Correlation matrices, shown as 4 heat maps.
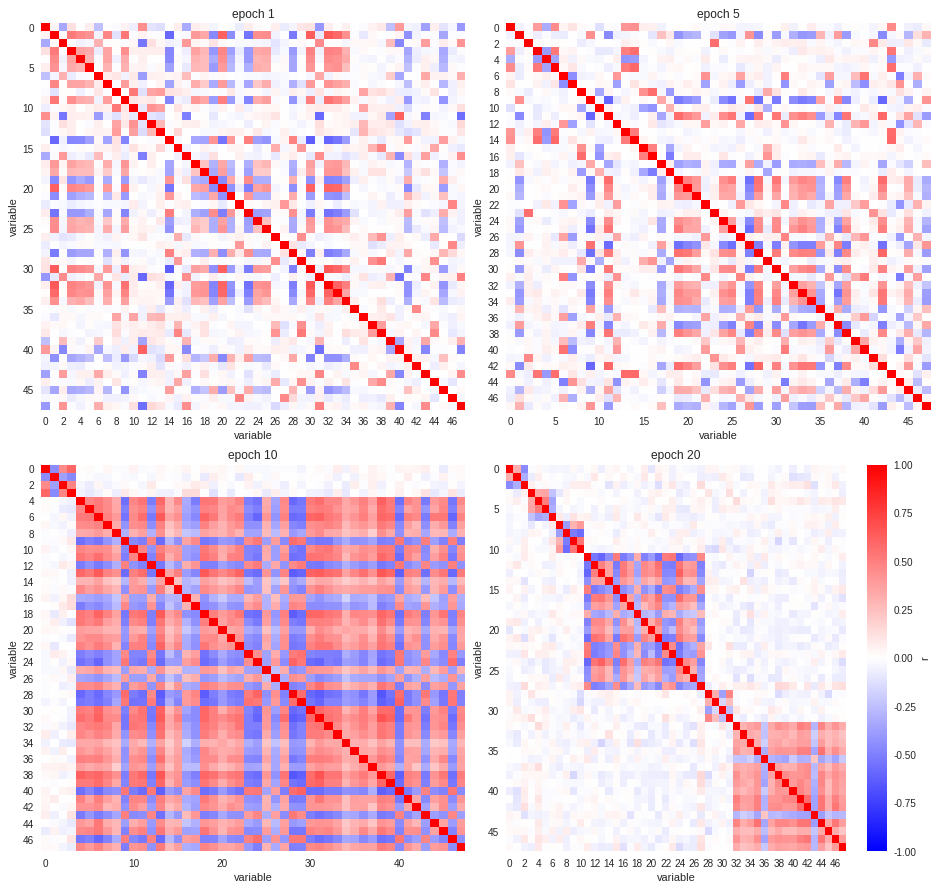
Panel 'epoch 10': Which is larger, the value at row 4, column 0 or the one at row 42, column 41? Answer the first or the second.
the second
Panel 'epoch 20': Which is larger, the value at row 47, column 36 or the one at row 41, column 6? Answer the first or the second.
the second
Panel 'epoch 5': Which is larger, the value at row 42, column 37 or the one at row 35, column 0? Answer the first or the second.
the second
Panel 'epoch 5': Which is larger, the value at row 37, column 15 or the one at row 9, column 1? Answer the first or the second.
the second
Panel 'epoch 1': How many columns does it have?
48
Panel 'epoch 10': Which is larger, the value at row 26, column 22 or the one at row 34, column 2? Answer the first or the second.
the second
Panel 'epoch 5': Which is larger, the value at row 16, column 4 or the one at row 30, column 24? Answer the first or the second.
the second
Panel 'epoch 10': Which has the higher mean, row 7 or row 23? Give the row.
7
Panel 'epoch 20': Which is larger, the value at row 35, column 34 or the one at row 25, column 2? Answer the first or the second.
the first
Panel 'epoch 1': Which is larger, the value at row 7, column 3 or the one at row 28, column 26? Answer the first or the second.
the first
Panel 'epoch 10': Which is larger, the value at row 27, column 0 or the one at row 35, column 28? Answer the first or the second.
the first
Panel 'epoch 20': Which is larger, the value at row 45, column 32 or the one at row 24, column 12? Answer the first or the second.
the second
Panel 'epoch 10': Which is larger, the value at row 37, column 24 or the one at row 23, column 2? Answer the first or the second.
the second
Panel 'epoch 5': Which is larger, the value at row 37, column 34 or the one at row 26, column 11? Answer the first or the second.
the second
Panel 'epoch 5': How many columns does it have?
48
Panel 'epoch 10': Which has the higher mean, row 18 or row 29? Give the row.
18
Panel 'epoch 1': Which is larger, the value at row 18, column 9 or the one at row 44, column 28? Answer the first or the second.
the first
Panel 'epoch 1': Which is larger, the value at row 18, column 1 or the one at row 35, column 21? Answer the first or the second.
the first
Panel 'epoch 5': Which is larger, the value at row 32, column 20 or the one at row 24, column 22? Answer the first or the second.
the first
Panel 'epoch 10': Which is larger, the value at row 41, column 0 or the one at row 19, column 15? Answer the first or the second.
the second
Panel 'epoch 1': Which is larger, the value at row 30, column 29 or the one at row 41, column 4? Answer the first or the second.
the first
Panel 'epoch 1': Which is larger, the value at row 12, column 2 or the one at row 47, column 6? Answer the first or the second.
the second
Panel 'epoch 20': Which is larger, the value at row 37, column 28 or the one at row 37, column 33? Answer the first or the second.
the second
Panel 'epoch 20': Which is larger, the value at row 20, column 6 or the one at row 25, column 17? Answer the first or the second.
the second
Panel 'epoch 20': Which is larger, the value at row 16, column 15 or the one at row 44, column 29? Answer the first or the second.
the second
